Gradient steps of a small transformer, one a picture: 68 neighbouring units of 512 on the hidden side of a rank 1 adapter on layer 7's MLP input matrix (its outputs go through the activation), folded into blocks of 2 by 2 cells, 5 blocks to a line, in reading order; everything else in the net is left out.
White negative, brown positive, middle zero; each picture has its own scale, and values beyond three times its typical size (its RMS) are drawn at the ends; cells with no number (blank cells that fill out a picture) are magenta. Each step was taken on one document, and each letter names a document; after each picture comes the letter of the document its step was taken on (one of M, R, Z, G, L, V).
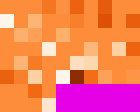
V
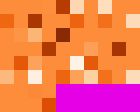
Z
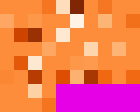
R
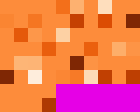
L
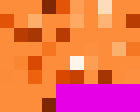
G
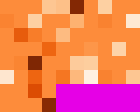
R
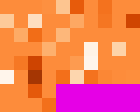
R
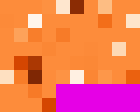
R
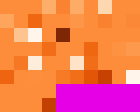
Z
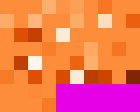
R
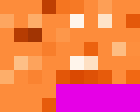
G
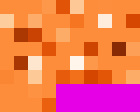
G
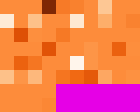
G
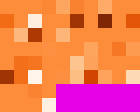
V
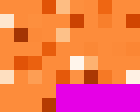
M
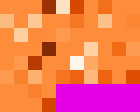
G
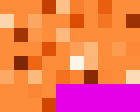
M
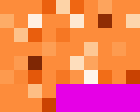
R
